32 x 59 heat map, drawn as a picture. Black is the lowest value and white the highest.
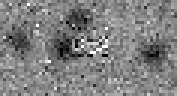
Dips: four. Roughest part: centre. Odd patch: rougher, in the centre. Mirror symmetry: none. Slope: none.
